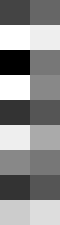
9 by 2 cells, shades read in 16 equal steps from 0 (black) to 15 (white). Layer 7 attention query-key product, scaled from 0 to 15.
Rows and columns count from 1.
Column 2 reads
6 14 7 8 5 10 7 5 13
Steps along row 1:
up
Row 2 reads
15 14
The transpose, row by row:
4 15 0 15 3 14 8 3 12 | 6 14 7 8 5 10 7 5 13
